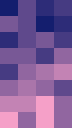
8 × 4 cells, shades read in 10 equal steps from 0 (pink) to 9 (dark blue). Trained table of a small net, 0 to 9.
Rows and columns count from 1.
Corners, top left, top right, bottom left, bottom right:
9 7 0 4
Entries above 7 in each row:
2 2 1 0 0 0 0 0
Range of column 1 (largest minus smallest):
9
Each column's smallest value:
0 2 0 2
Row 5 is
7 4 3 2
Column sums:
40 36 36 42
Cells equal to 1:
0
